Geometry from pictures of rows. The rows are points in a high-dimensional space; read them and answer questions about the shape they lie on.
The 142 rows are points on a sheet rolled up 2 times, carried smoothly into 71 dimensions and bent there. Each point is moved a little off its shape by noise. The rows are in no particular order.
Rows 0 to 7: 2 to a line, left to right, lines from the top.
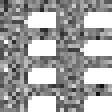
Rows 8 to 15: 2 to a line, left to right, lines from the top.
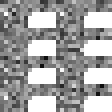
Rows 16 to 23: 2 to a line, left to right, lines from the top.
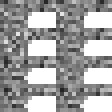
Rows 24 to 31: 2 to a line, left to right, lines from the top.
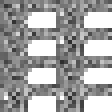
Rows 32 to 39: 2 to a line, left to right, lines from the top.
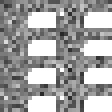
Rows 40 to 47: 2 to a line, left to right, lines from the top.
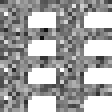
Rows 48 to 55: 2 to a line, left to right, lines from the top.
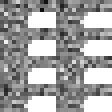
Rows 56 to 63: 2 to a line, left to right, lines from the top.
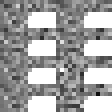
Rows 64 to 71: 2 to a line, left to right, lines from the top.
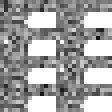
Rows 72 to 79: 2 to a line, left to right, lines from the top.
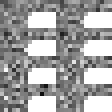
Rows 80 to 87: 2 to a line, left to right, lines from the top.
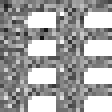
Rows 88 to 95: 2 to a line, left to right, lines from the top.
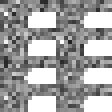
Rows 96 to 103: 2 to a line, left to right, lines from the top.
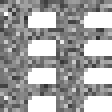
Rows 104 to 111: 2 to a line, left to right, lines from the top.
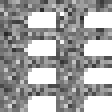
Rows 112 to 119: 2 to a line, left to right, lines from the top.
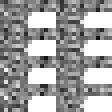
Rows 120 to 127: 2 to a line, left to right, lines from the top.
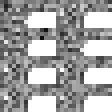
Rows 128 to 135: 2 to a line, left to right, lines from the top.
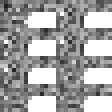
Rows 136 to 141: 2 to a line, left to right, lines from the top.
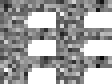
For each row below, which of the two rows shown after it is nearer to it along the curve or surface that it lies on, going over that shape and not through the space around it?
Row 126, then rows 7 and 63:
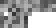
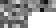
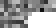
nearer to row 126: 7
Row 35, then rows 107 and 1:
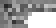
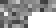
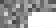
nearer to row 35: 1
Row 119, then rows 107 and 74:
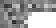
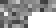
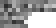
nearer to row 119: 74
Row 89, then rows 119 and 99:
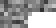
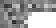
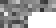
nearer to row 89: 99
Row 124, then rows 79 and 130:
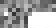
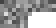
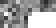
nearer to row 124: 130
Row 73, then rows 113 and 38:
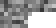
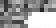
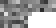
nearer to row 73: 38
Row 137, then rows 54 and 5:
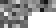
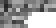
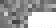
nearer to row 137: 54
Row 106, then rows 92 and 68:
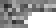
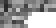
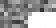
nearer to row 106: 92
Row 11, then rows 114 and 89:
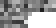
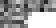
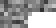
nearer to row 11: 114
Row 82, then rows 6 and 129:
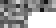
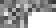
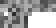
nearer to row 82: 129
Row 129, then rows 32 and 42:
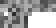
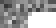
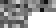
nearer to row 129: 42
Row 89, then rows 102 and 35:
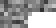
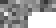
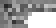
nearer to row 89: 102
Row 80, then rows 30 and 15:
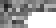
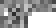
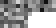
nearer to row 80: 15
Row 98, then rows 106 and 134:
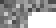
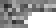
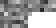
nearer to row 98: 106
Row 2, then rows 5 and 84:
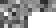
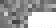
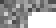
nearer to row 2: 84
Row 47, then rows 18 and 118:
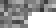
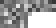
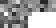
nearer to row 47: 118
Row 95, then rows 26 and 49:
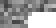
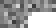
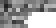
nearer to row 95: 26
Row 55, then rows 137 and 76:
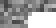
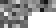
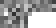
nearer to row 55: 137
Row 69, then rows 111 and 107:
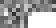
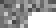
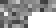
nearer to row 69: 111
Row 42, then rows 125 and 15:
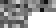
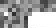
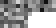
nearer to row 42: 15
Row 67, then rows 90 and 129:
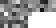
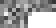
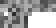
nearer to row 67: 129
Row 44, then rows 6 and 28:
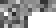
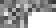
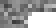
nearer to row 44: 6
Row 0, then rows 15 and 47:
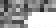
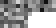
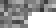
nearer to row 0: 15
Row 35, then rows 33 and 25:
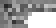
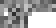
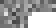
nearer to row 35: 25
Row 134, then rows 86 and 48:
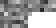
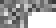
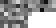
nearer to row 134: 48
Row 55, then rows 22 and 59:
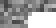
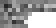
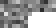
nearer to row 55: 59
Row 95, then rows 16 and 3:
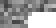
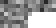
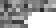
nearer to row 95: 16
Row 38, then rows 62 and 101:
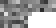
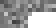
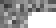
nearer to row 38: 62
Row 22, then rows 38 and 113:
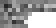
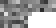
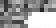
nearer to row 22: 113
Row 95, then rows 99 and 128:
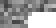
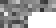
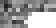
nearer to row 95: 99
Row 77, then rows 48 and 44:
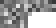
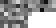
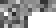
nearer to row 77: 44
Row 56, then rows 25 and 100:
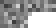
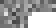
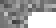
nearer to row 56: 25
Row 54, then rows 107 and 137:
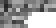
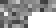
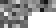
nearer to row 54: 137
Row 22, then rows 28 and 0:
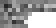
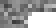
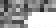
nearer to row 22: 0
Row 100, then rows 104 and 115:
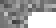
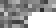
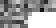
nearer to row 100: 104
